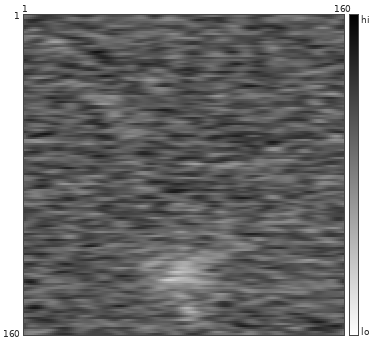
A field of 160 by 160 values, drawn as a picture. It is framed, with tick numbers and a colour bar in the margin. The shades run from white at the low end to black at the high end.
Streaks run across, left to right. A single dip lies in the bottom middle. Neither half mirrors the other. The bottom middle is the ninth with the lowest average.
